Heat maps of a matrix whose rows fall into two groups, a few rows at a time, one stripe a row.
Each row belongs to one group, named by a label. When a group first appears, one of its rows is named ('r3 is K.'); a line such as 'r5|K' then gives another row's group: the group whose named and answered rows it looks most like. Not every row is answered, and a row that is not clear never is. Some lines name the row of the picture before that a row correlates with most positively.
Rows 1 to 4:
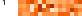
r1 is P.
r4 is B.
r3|P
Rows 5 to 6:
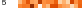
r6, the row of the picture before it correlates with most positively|1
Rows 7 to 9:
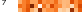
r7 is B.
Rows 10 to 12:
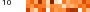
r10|P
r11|P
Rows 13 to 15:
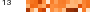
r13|P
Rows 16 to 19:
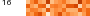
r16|B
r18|B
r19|P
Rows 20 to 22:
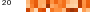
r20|B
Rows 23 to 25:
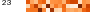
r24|B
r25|P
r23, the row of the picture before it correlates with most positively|22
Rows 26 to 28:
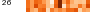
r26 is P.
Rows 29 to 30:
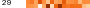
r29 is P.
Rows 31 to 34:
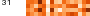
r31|P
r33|P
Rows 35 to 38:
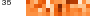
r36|P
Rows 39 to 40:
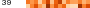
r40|B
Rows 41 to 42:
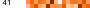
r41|P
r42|B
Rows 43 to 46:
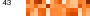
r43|P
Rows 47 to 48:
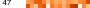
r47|P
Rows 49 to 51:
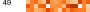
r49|B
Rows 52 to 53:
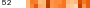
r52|B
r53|B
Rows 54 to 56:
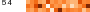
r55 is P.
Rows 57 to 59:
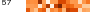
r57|P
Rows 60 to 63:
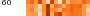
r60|P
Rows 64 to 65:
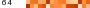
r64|B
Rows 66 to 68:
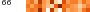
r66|P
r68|P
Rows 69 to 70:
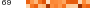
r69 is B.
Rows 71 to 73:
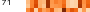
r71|B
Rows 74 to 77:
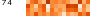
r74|B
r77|P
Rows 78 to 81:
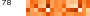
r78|B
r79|B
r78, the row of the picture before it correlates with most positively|74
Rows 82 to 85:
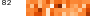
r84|P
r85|P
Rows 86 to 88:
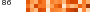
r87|P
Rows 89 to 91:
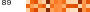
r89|B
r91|B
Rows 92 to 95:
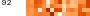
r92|P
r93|P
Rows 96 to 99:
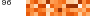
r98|P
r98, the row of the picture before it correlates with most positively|92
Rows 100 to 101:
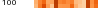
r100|B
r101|B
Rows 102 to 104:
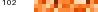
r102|B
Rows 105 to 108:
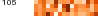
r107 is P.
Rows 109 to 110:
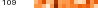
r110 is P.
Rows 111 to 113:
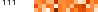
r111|B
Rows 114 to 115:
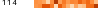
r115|P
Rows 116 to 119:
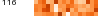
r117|P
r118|P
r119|P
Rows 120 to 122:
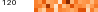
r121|P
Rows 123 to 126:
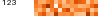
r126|B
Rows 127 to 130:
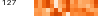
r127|P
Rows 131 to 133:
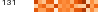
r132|B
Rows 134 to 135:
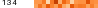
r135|P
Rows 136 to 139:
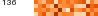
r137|B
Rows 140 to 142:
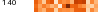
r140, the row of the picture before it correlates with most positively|136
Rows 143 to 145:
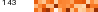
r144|B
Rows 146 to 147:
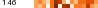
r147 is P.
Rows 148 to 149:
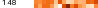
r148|P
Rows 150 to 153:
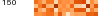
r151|B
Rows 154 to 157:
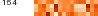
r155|B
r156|B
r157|P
